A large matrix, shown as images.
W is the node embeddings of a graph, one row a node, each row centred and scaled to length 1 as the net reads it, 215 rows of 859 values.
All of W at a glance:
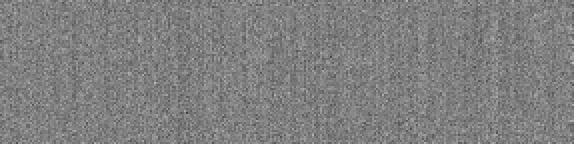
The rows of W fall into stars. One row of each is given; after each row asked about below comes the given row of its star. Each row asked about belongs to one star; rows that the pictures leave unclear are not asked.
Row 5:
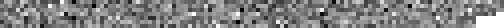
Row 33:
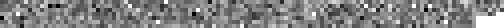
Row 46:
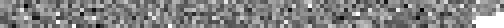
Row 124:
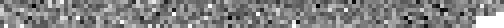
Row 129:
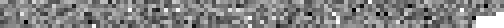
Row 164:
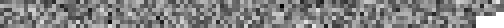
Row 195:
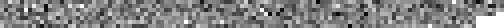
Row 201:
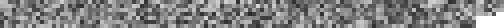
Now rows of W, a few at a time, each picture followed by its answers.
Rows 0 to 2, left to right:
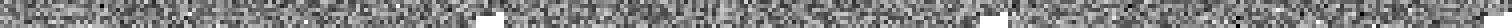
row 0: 5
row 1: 5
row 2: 124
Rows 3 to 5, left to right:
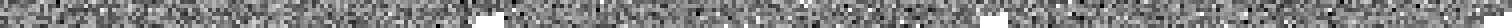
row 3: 33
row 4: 33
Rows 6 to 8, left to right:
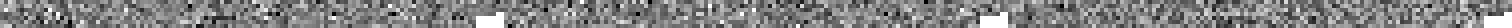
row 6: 195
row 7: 5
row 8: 195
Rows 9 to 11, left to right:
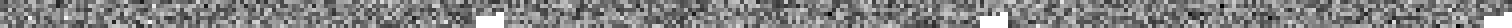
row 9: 33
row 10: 124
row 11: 129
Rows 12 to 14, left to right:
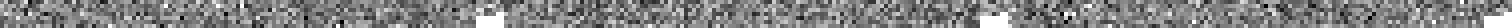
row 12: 201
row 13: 33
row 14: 195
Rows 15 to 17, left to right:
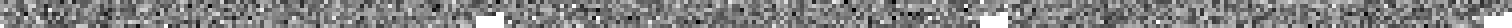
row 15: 195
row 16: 46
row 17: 33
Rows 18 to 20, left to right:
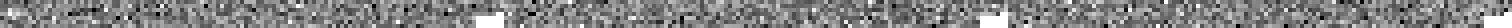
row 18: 33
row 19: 201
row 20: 124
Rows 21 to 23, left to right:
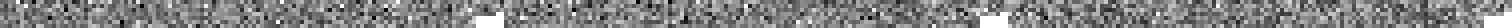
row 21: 5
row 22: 201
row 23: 46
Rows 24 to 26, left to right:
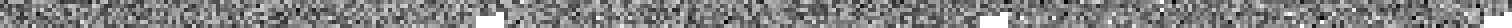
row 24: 195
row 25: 129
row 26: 124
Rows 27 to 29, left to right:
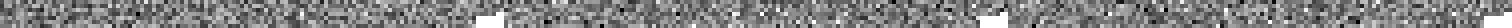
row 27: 5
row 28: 124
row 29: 129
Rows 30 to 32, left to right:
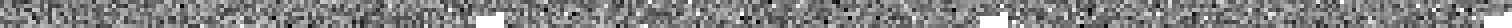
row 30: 33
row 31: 5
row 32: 46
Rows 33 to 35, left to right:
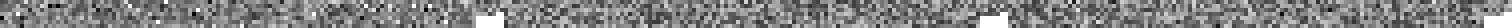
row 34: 129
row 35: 46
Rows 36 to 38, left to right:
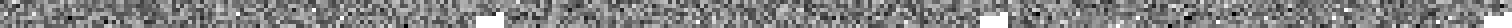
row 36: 5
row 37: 164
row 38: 201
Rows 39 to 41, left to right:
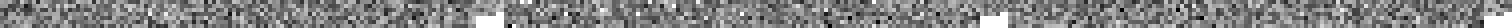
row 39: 46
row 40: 5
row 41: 164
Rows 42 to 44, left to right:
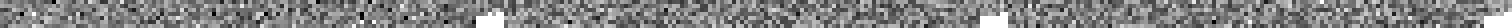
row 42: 164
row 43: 124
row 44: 46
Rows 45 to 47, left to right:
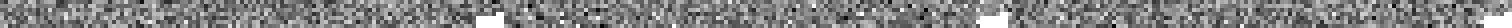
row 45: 195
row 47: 46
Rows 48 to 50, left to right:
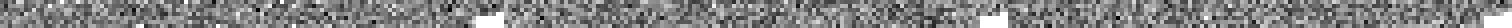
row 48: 5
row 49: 124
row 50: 195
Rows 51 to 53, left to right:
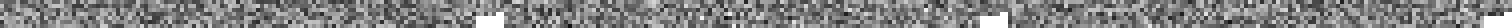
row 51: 124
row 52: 195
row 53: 129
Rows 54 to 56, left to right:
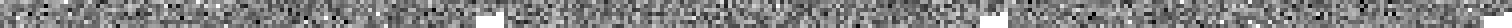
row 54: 201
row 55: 201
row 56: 129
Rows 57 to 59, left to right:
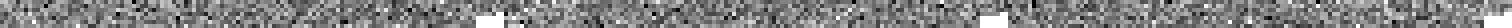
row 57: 201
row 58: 124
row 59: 46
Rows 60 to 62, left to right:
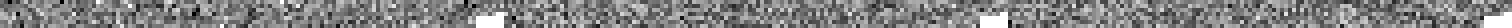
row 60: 33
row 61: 46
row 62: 129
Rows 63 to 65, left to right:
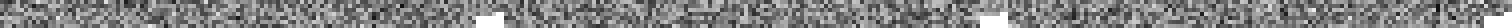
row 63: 124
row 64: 46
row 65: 195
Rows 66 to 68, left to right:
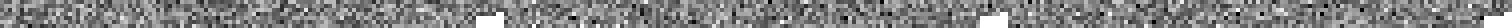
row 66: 195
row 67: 129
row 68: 129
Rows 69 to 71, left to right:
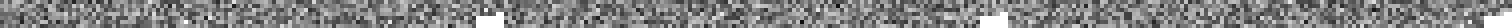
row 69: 195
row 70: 124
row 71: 164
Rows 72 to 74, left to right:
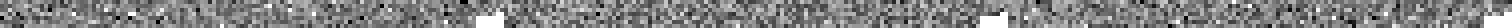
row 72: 33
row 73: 129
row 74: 201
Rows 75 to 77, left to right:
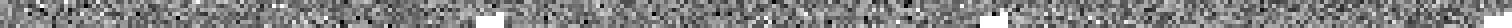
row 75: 201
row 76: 164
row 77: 124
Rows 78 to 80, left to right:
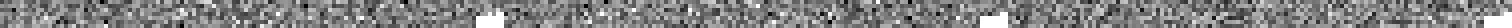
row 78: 164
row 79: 164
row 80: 195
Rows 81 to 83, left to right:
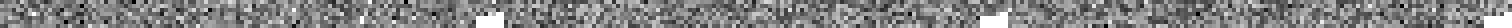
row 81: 164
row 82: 195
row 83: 124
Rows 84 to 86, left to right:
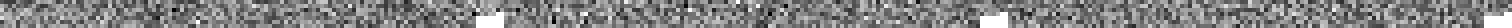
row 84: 124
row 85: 164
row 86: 164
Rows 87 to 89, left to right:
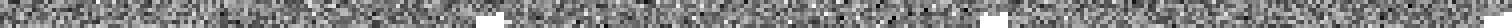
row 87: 201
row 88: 46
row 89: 124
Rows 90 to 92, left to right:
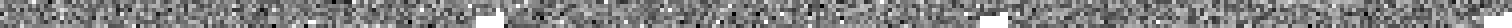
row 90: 124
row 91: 129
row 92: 33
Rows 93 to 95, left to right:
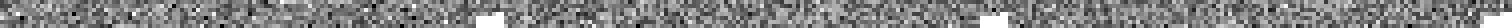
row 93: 33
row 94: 164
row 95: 33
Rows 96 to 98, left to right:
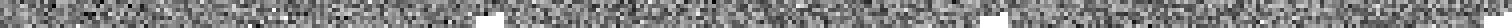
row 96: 129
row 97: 5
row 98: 33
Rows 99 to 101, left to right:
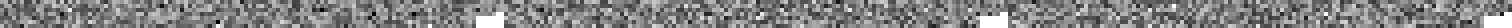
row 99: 46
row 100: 124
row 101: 129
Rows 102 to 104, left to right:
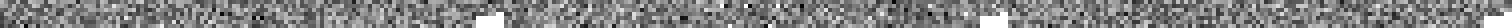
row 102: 129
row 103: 201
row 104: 5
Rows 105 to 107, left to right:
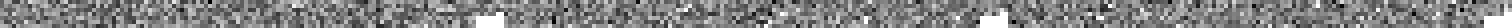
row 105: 33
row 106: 164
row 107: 46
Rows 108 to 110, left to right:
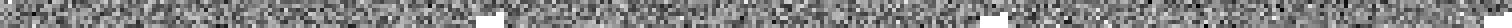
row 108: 195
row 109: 5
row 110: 195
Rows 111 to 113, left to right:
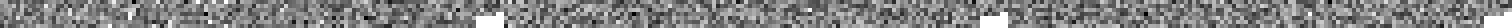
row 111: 201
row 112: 129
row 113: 164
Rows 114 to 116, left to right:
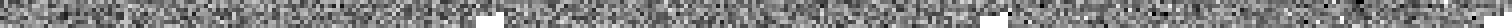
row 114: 33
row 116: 124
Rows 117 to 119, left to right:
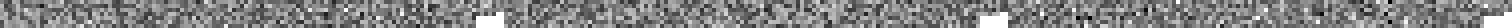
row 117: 124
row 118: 164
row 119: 129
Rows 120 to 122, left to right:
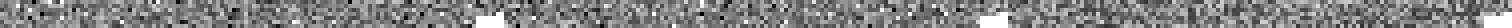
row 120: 124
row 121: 46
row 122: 33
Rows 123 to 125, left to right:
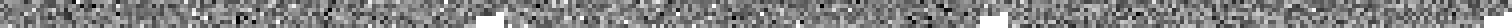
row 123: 5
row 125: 195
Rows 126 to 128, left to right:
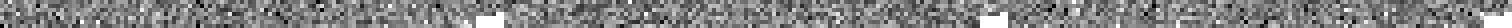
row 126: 195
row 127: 124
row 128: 201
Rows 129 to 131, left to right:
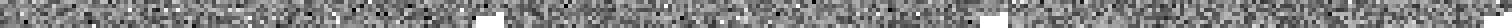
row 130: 46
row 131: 5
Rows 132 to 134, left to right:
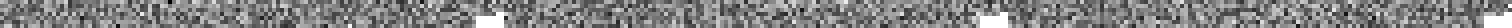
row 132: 201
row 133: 33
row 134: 33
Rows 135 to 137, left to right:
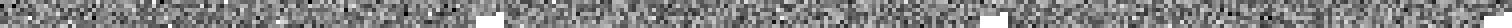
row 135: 46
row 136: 124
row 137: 129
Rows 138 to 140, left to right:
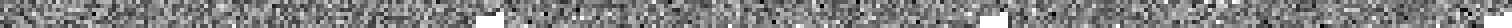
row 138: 5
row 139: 124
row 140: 201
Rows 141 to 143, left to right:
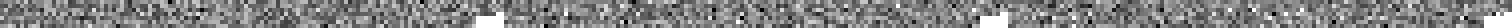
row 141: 5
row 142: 5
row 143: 164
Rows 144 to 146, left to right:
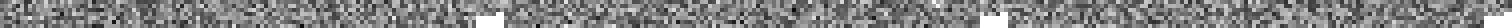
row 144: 46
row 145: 201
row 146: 164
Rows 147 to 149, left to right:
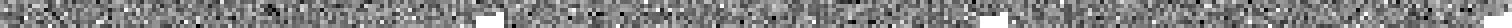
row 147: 195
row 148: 129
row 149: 46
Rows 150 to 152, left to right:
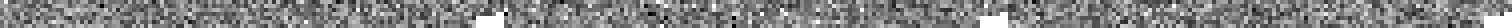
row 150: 129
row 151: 124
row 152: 46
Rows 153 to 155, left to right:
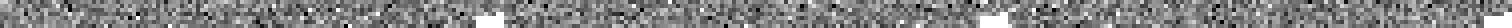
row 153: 201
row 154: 33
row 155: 195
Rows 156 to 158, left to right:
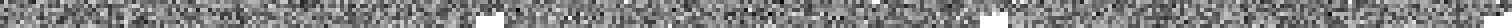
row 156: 164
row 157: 164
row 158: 5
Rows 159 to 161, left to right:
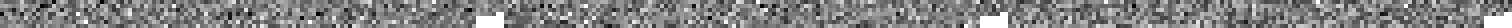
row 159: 164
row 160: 195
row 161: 124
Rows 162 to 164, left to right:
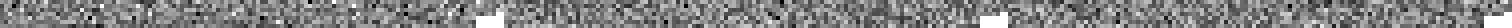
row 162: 46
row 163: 164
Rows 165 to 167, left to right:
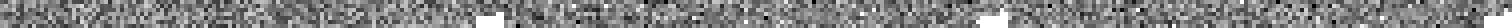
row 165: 195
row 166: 46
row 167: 164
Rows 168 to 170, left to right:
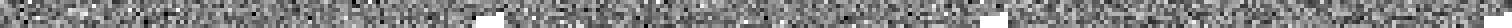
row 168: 129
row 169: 46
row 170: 164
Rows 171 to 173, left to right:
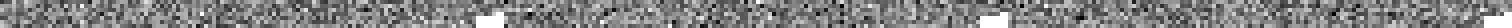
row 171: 195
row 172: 195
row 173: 5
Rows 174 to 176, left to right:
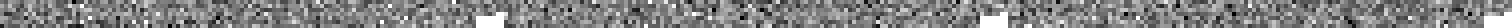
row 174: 195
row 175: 5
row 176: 201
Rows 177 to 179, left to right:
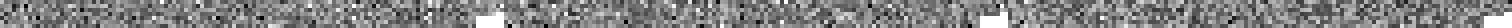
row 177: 46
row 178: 5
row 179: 129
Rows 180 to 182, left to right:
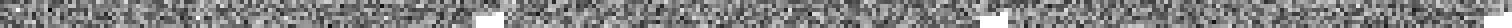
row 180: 33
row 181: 201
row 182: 33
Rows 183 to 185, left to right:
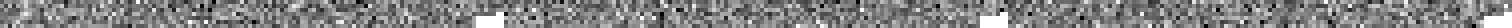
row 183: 5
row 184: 124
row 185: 5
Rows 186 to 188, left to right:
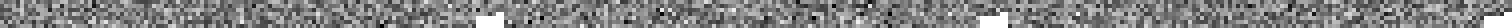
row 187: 129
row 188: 129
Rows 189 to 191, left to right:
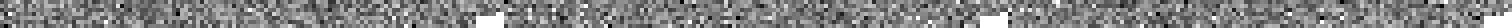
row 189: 5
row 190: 195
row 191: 124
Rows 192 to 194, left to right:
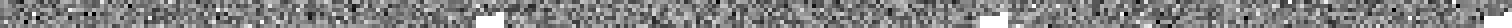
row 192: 129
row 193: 5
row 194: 5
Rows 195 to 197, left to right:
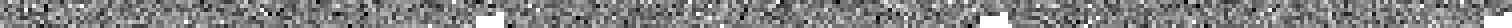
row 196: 5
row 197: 195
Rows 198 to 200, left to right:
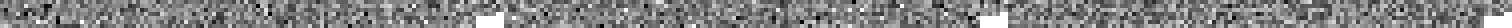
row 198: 195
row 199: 124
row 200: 129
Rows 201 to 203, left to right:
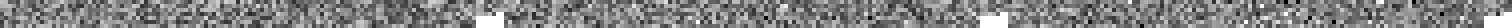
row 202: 201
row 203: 164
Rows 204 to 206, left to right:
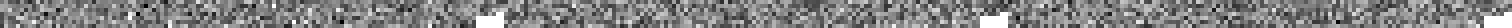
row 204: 201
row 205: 195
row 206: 195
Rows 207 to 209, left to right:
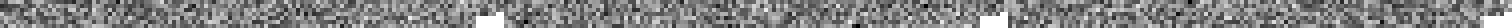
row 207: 5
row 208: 195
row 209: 201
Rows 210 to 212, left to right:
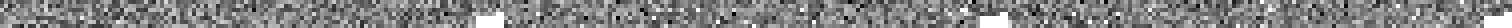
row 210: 33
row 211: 129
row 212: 195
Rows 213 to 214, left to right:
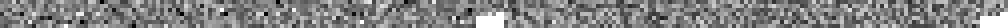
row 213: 164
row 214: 124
